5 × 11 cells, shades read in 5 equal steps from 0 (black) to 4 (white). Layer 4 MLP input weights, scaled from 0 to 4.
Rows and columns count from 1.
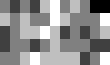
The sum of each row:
20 29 25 19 30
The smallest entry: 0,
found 2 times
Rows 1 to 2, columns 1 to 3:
2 1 2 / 3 2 3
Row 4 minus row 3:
0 0 -1 -2 -2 0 1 0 1 -1 -2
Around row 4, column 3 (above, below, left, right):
3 3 2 1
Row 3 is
1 2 3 3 4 3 1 2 1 2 3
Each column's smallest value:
1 1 2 1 2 3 1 2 1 0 0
